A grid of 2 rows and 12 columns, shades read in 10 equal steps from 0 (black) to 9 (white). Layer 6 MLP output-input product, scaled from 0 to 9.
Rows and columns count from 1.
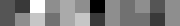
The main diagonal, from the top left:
3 5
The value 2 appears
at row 1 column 2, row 2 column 7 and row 2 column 11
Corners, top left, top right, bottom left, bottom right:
3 5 3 5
